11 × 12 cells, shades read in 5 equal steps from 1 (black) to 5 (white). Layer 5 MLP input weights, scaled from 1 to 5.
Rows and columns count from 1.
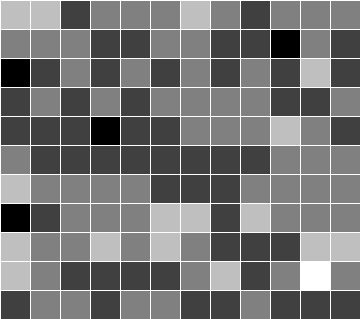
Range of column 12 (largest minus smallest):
2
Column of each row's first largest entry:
1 1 11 2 10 1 1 6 1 11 2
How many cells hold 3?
59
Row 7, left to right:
4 3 3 3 3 2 2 2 3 3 3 3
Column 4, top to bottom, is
3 2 2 3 1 2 3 3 4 2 2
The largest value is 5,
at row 10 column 11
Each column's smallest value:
1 2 2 1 2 2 2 2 2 1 2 2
